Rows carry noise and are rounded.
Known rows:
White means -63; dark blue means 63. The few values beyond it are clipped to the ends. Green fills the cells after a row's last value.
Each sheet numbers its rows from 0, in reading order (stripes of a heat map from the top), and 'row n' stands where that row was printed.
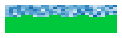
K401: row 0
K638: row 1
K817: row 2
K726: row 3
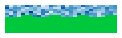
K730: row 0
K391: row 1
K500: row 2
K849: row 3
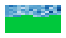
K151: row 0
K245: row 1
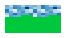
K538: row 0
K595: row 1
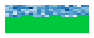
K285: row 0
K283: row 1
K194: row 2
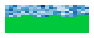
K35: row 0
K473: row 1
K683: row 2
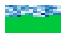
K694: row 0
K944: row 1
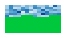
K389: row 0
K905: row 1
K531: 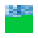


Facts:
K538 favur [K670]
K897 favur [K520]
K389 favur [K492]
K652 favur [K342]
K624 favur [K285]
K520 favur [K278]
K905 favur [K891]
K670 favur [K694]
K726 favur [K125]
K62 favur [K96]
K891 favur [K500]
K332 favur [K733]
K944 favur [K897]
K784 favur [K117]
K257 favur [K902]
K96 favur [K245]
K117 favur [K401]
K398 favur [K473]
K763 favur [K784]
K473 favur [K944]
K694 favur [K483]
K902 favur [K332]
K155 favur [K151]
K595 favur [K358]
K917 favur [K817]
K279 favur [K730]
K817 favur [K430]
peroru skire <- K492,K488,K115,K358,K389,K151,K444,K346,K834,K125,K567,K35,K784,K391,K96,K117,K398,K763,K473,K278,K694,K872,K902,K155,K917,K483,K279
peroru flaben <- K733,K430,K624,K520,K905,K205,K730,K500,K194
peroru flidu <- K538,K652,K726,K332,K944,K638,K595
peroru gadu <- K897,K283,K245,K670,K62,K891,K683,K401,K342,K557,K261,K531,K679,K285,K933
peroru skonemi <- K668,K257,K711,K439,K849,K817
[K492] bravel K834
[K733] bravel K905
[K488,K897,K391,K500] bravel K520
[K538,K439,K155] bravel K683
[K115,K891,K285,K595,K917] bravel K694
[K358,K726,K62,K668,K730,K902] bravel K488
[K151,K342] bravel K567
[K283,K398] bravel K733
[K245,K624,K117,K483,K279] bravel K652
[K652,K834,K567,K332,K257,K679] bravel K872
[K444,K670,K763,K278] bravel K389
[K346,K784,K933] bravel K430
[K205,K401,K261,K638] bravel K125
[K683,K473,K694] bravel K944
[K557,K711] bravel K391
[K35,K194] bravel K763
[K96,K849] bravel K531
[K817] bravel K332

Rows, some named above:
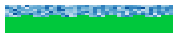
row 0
K430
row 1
K342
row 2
K711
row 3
K401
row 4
K891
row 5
K670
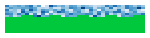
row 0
K257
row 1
K488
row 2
K538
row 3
K726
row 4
K595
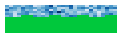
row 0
K849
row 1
K897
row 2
K917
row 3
K439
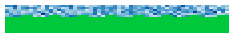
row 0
K917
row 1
K332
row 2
K917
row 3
K670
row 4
K531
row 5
K733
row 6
K278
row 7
K763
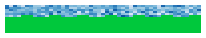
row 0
K205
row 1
K557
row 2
K125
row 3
K257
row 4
K902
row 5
K358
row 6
K279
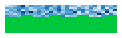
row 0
K897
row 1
K679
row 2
K389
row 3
K652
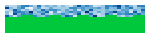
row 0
K520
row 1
K346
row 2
K62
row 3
K668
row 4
K624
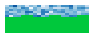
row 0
K398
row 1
K391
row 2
K155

